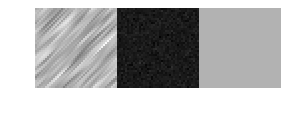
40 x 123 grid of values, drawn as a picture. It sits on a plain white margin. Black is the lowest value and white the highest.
It is made of 1 by 3 panels. Panel 1,1: high, slanting up to the right. Panel 1,2: very low, fine-grained, faint in contrast. Panel 1,3: high, flat.
